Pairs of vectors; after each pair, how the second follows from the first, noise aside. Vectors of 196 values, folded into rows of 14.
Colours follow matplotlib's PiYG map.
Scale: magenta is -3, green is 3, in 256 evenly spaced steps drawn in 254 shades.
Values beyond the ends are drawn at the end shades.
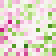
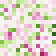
shuffled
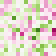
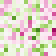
copied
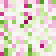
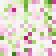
reversed
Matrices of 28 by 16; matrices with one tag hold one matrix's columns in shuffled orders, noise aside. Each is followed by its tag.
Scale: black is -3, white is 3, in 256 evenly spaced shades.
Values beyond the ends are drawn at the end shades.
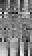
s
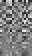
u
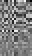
u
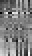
s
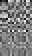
u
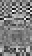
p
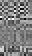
p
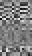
p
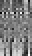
s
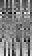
s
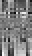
s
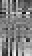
s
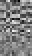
u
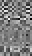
p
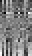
s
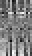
s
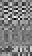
p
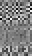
p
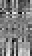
s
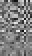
u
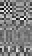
p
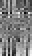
s
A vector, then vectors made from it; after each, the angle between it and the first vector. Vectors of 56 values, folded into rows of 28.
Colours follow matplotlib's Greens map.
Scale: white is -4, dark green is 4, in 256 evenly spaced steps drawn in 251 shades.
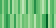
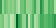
orthogonal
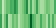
orthogonal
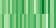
nearly opposite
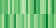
nearly parallel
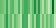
partly aligned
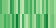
partly aligned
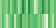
nearly opposite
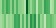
orthogonal
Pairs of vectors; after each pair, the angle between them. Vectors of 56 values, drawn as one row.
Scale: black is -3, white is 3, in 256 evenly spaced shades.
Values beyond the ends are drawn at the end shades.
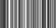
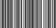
orthogonal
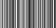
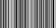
nearly opposite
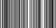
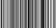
nearly opposite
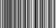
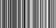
partly aligned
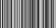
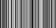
partly aligned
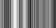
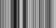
nearly opposite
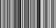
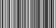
partly aligned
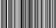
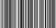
partly aligned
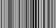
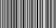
partly opposed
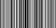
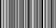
partly aligned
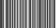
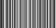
nearly parallel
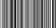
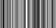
orthogonal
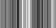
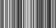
partly aligned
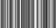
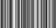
nearly parallel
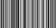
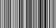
nearly opposite
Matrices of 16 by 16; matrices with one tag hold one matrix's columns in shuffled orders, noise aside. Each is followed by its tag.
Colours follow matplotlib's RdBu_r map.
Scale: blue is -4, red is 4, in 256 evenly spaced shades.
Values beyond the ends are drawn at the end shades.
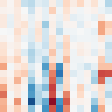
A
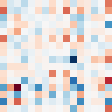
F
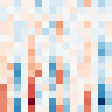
A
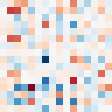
F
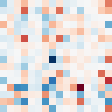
F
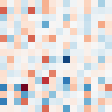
F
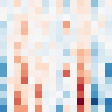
A
